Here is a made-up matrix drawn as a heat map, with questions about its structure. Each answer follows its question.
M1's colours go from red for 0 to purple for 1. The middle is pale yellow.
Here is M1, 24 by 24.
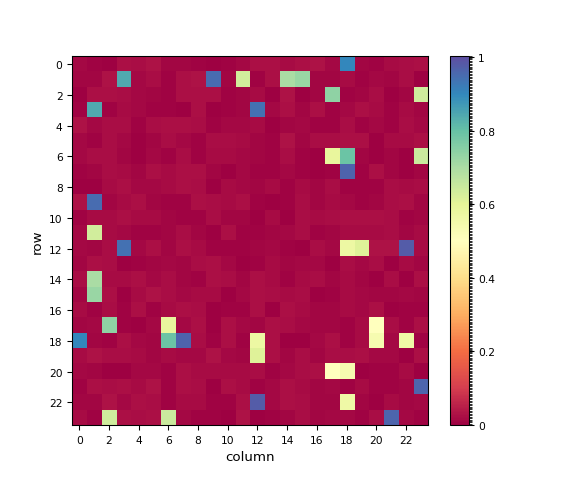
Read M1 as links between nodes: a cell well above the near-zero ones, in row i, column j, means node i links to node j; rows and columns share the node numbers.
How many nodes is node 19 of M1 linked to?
1
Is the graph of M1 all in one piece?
no
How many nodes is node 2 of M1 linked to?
2
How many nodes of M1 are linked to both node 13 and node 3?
0
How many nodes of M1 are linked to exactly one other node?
8
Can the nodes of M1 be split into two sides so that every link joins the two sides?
no
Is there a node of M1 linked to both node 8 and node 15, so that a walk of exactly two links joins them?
no
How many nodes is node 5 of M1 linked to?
0
